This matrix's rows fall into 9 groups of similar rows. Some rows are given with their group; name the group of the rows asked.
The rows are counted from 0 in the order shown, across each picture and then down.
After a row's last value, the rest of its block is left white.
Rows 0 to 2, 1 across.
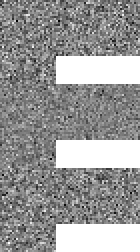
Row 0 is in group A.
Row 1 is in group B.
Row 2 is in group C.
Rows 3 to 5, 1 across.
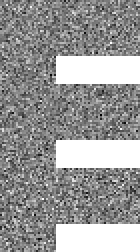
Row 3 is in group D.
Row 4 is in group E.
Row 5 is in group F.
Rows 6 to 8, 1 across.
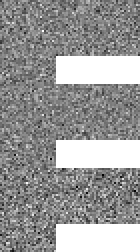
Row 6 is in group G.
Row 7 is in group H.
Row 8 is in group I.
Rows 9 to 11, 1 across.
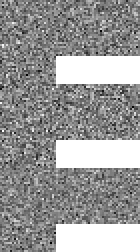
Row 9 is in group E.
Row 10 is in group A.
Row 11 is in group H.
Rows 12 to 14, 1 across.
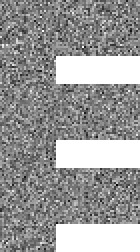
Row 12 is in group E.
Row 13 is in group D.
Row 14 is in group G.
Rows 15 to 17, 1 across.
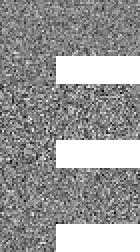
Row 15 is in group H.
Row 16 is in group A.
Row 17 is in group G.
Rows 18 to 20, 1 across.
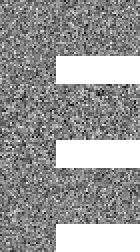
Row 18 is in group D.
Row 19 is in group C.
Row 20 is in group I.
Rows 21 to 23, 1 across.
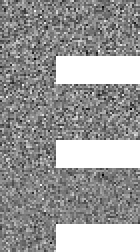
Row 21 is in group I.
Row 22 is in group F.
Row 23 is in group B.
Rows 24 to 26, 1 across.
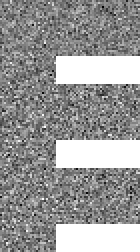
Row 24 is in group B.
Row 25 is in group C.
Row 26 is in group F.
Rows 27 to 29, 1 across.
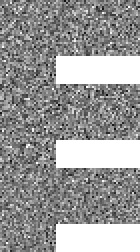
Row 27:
D
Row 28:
A
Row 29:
D
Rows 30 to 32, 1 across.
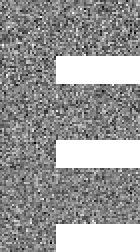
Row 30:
E
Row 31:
I
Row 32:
H
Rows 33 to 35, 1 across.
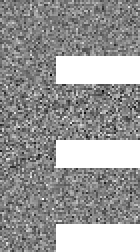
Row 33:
H
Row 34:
I
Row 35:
F
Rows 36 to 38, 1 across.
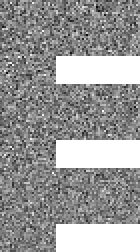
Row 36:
C
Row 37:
C
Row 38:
A
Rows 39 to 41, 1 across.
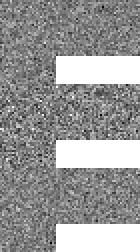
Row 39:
B
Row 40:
E
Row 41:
D
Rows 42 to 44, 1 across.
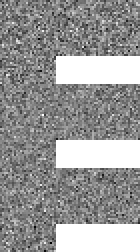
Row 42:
E
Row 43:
G
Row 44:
B
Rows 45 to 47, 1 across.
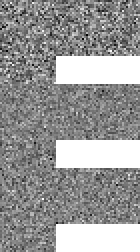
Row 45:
C
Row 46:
B
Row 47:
G
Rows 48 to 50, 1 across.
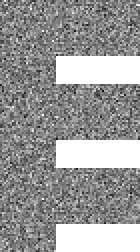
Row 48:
F
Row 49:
G
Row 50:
F
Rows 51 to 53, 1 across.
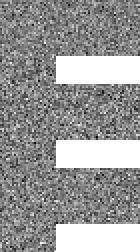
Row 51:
B
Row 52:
I
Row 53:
G
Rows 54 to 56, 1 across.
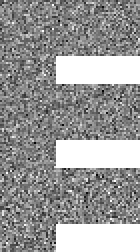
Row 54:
A
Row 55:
I
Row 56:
D
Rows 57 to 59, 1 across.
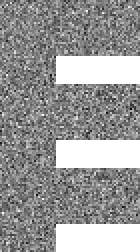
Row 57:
D
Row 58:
F
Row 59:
E
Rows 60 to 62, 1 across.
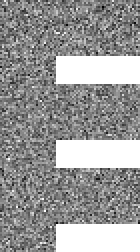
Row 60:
I
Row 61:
C
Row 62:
G
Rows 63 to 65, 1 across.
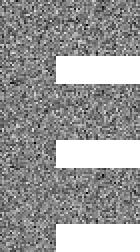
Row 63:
I
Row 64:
I
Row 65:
I
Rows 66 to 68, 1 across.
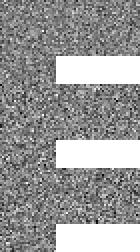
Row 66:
F
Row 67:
G
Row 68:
I
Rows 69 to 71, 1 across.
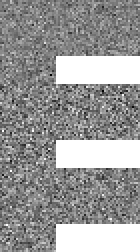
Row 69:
B
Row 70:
A
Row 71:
C
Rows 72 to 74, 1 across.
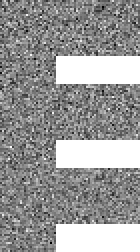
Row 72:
I
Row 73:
A
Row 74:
H
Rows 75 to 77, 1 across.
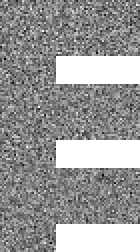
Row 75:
F
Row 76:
H
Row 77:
B
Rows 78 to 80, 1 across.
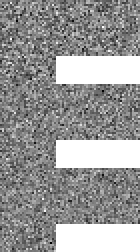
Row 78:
C
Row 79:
I
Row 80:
B
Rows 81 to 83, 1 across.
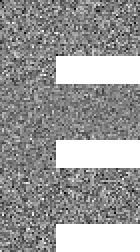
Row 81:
G
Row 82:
H
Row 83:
A
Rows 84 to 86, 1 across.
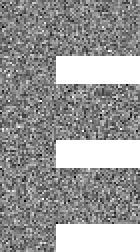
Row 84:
C
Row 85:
E
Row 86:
G
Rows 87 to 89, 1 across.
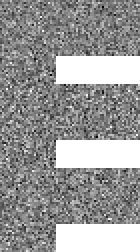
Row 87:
B
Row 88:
D
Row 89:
C
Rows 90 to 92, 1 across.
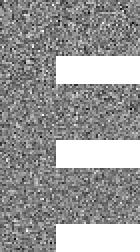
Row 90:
A
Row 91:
F
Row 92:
H
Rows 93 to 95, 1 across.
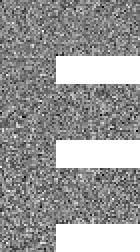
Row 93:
G
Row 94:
E
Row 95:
G
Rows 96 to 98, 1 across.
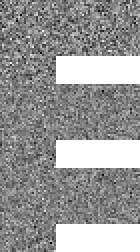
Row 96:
C
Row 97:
B
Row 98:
B
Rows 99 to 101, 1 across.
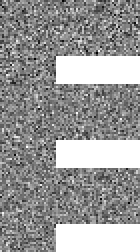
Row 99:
I
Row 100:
H
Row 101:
E
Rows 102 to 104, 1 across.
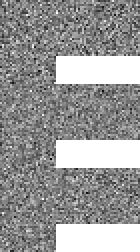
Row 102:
I
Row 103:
B
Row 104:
F
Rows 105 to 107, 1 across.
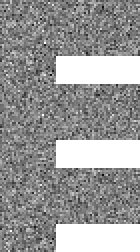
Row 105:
B
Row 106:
G
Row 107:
B
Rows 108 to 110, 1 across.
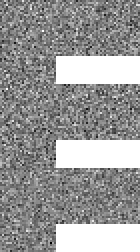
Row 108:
F
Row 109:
D
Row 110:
H
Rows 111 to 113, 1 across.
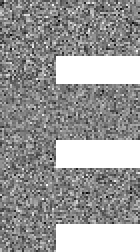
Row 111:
A
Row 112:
B
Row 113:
F
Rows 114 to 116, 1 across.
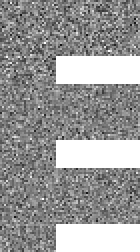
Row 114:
C
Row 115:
H
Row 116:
F
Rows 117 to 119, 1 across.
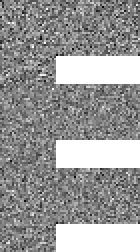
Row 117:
G
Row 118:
A
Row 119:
G
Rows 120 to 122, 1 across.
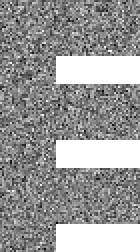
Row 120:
C
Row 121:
A
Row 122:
G
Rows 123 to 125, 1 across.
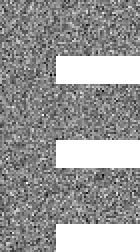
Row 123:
D
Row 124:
G
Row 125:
I
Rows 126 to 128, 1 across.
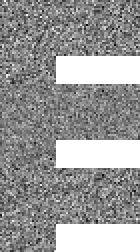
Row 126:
I
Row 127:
B
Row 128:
I
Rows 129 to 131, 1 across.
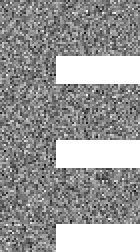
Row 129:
D
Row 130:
D
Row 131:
C
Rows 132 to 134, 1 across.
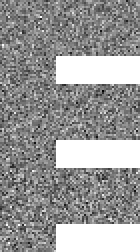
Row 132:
E
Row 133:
I
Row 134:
C
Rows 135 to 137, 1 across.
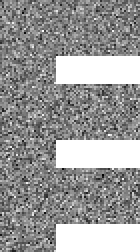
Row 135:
G
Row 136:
C
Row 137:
I
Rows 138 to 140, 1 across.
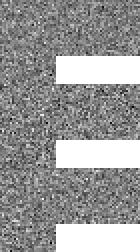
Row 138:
B
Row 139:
A
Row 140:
H
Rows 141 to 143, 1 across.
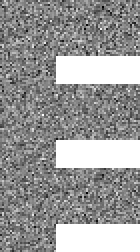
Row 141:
I
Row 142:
G
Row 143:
I
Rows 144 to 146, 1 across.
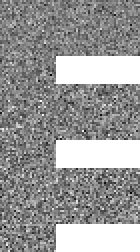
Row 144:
B
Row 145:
E
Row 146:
F
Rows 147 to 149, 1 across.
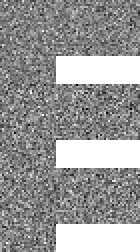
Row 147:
F
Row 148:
F
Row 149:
D
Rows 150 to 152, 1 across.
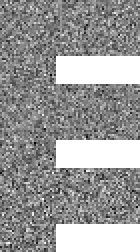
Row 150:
D
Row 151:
B
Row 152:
A
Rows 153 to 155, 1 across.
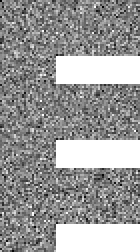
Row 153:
G
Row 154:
G
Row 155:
I
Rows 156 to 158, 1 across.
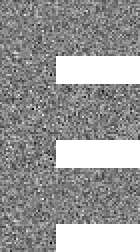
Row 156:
H
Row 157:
B
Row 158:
H
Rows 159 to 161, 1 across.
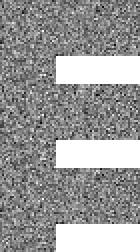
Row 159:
G
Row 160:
G
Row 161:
G
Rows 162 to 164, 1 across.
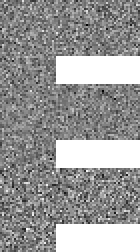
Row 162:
F
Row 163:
B
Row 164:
A
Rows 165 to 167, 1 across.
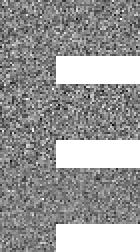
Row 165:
I
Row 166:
A
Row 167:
G
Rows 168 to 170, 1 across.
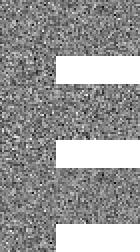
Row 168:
B
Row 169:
H
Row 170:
B
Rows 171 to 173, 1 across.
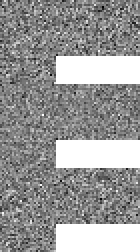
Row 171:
I
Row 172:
G
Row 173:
E
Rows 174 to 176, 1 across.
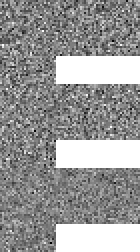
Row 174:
E
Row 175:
D
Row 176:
B
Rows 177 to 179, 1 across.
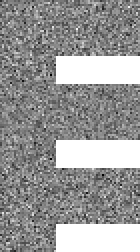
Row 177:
H
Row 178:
B
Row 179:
I
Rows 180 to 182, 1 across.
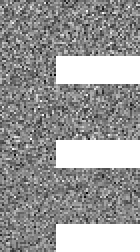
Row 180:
D
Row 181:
H
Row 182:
I
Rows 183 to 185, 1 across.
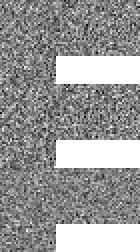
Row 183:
D
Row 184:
D
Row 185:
H
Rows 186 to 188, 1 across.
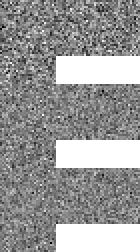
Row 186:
C
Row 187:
B
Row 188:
B
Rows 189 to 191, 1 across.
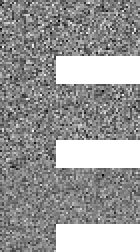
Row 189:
A
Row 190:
I
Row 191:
I
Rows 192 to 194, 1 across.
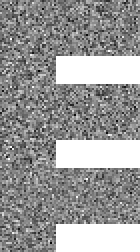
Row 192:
C
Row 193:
C
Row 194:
H
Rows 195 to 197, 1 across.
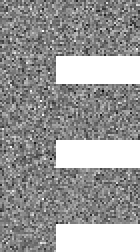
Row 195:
F
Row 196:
B
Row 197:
G
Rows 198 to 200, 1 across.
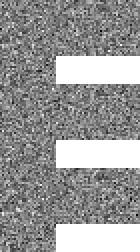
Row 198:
E
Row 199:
A
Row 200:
E
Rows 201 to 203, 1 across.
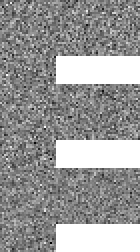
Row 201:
D
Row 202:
B
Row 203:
B
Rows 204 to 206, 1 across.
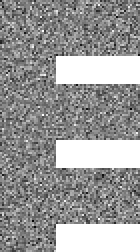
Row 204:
G
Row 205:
F
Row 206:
I
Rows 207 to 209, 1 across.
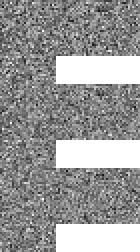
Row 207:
C
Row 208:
C
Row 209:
A
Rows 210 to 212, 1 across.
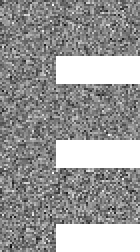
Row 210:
A
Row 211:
C
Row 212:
A
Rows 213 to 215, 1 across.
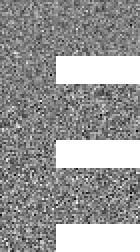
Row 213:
H
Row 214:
E
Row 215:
F
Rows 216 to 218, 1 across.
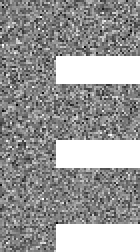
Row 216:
E
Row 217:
C
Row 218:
G
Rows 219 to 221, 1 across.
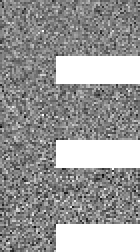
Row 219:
G
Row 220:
G
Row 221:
I
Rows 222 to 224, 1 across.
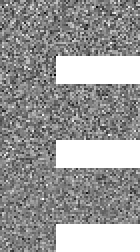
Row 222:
D
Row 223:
C
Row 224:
F
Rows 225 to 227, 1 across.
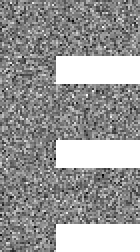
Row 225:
C
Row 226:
D
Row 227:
I
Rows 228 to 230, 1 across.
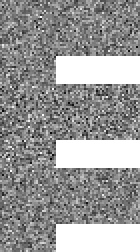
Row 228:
E
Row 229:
C
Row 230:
C
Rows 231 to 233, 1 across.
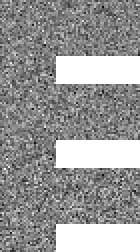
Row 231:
B
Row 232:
B
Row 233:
I
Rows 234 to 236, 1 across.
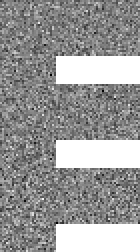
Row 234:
H
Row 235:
B
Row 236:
G
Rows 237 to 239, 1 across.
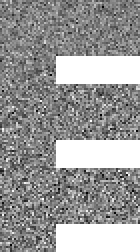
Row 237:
B
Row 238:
E
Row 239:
A
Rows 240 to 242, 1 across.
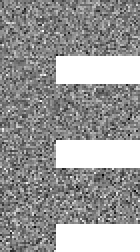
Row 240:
G
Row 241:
E
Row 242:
I
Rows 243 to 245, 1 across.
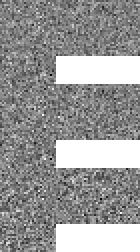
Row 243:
B
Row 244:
B
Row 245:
E
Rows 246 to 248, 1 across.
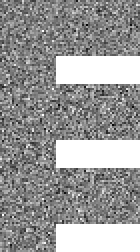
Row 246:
F
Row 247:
A
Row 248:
A
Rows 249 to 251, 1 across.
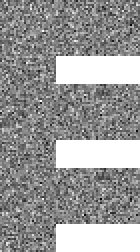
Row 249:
F
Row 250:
E
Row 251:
E
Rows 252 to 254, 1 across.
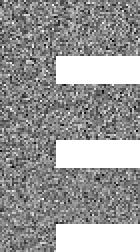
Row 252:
A
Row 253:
I
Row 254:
G
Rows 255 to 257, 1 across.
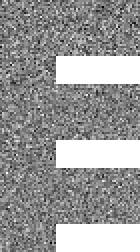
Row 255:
I
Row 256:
H
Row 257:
D
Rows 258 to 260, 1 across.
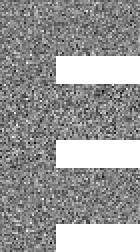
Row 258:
H
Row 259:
I
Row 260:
H
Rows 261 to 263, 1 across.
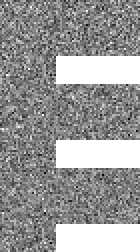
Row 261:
D
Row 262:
E
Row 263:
B
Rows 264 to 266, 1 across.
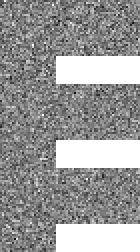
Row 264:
A
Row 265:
G
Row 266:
H
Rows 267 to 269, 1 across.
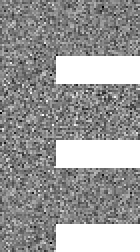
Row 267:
B
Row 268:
F
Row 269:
B
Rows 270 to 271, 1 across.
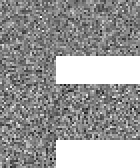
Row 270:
E
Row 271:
D
